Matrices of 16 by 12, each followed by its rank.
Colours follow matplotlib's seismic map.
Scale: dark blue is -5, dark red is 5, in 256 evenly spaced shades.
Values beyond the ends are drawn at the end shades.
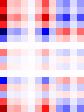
one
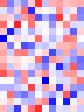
full rank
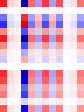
one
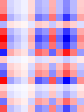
one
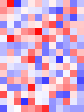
full rank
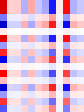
one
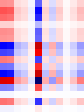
one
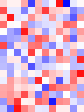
full rank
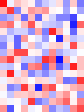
full rank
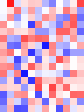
full rank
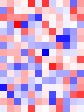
full rank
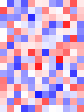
full rank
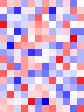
full rank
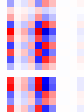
one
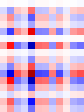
one
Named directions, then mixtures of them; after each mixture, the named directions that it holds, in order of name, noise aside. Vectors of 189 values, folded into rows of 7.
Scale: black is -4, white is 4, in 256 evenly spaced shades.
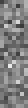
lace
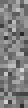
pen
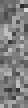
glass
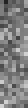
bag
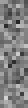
lace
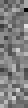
bag, glass, pen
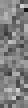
glass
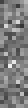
lace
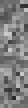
glass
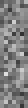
glass, pen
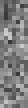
bag, glass, lace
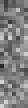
bag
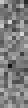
lace, pen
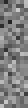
bag, lace, pen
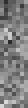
bag, glass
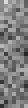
bag
